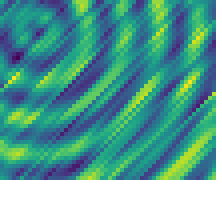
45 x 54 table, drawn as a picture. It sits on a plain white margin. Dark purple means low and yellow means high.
No row or column stands out. The top left is the ninth with the lowest average. Concentric rings centre on the top left. Neither half mirrors the other. Streaks slant up to the right. No overall slope runs across the table.
